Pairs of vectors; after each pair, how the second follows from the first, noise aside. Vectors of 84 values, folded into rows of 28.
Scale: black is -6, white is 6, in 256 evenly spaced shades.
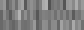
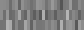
shuffled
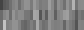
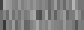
sign-scrambled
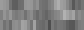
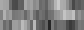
scaled up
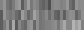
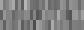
shuffled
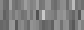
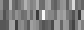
scaled up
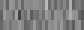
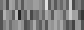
scaled up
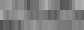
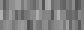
shuffled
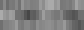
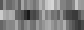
scaled up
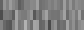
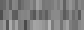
sign-scrambled
